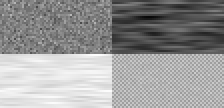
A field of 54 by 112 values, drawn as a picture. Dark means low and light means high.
The table splits into 2 rows of 2 panels. Panel 1,1: middling, fine-grained. Panel 1,2: low, streaked across. Panel 2,1: very high, streaked across, faint in contrast. Panel 2,2: high, checkered.
